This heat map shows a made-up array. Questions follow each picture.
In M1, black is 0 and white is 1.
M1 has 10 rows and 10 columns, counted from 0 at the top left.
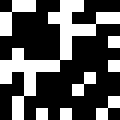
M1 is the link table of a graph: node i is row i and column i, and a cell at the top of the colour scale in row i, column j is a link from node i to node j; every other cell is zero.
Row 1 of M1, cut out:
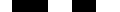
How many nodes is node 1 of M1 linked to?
5
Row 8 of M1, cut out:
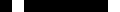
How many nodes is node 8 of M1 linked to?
2
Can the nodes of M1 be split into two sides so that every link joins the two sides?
no
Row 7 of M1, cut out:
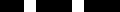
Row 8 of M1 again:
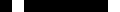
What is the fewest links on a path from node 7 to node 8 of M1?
4
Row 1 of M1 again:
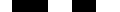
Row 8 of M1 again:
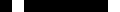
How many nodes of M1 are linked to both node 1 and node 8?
1
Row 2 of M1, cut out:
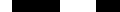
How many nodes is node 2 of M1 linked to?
4
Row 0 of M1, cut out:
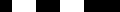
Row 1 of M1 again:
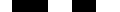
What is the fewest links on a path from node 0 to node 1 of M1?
1
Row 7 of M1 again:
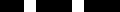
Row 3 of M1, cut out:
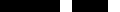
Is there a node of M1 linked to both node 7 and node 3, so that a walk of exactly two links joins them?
no
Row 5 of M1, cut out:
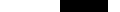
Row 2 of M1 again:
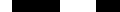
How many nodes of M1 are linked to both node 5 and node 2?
1
